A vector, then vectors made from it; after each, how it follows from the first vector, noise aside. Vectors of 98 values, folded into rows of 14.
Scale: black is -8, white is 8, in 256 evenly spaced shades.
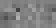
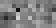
scaled up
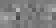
negated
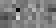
scaled up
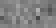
reversed
